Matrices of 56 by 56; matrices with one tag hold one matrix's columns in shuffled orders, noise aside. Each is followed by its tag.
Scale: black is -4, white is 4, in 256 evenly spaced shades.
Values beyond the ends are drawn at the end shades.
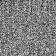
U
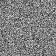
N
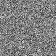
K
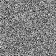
K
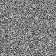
K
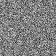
N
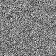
K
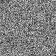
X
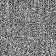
U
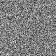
K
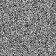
X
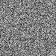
N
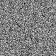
N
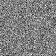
K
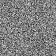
N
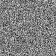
X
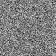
K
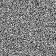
N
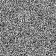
X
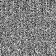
U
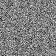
N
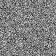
N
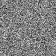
N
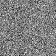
K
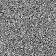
K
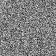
N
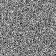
X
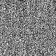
U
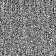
U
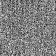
U
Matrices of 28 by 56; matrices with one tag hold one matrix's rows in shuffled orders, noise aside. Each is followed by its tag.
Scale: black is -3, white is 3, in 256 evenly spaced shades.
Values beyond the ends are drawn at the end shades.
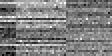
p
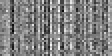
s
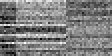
p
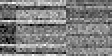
p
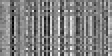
s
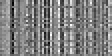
s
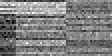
p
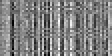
s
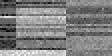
p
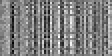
s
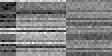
p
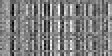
s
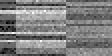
p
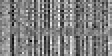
s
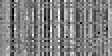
s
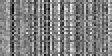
s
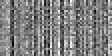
s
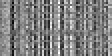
s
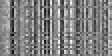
s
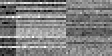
p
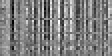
s
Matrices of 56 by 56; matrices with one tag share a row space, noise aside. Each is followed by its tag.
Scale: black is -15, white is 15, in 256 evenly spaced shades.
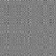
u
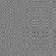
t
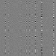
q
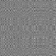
t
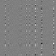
q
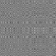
t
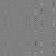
q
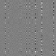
q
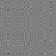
u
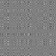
u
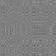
t
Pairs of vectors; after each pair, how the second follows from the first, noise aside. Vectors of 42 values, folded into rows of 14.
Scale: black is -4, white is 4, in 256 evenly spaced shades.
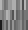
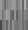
shrunk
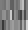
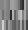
negated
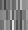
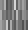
reversed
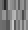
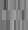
shrunk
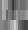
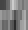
reversed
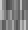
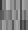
negated
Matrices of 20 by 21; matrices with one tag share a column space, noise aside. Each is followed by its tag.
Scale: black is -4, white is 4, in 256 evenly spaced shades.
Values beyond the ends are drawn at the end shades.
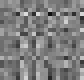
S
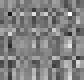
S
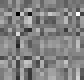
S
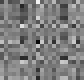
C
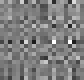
C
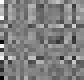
C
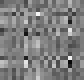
S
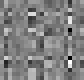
S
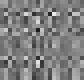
S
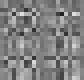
S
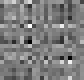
C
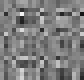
S
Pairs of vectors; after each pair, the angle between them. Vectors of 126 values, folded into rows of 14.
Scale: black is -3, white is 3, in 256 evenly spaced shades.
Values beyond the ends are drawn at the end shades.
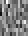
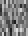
partly aligned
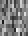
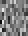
partly opposed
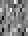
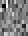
partly aligned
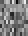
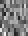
partly aligned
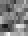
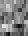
nearly opposite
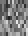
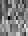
nearly parallel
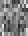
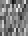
partly aligned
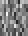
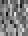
nearly opposite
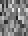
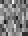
partly aligned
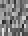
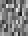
partly aligned
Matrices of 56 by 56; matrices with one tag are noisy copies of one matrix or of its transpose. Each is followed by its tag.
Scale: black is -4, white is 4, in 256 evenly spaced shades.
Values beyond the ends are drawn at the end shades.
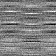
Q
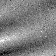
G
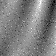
G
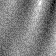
G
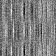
Q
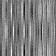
Q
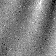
G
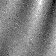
G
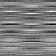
Q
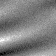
G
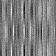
Q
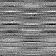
Q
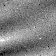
G
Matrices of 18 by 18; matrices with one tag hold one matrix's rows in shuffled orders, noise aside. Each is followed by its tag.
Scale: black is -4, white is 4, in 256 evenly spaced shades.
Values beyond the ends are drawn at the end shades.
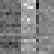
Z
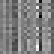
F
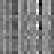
F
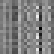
F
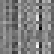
F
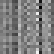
F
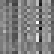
F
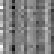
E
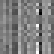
F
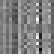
F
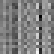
F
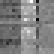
Z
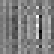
F
